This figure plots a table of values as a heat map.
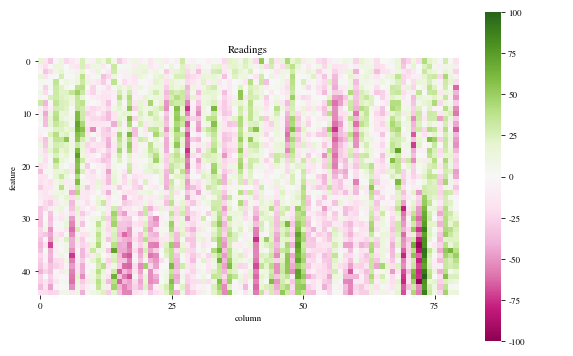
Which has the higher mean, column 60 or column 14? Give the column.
14
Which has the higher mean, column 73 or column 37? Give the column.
73
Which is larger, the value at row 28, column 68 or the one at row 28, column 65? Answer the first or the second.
the first
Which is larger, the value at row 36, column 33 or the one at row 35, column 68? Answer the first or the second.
the first
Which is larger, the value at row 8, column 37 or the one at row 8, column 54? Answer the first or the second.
the first
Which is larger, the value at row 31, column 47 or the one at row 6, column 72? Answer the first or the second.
the first
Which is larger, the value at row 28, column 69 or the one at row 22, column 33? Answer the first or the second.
the second
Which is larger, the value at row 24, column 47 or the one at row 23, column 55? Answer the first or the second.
the second
